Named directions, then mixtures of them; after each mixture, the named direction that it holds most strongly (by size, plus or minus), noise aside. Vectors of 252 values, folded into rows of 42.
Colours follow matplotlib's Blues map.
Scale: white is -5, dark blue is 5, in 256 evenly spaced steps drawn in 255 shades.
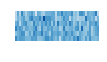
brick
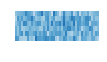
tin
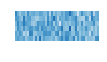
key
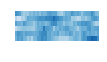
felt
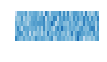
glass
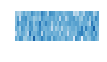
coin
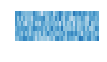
tin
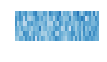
key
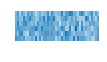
key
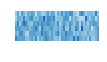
brick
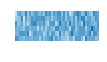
key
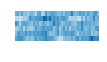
felt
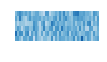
coin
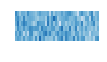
key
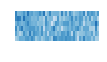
glass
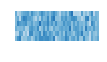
key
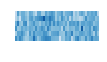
brick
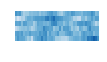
felt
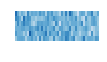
key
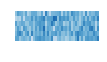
glass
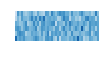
brick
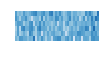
coin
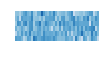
coin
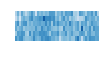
brick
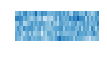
brick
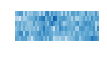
felt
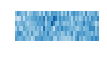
glass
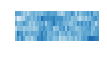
felt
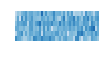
coin
